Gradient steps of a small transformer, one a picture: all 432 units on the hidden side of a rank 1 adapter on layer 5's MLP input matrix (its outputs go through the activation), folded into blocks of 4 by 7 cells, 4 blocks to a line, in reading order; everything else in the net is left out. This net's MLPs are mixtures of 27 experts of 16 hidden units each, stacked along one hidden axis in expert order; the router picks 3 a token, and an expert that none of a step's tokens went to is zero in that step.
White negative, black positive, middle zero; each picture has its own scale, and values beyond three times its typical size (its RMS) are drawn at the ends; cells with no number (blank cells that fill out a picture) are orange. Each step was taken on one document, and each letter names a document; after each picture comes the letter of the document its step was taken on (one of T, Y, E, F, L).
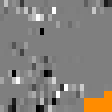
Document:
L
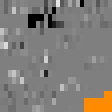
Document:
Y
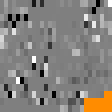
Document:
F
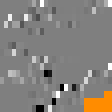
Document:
L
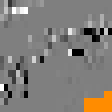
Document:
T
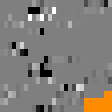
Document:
L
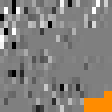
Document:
Y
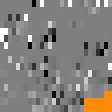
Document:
F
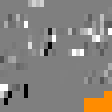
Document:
T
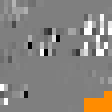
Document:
T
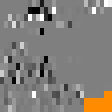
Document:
L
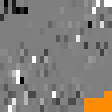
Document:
Y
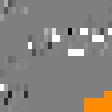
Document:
T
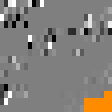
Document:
T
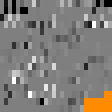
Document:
F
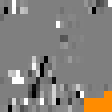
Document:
L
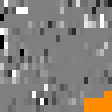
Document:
Y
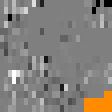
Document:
F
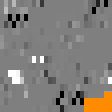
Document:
F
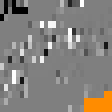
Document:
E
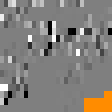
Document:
T
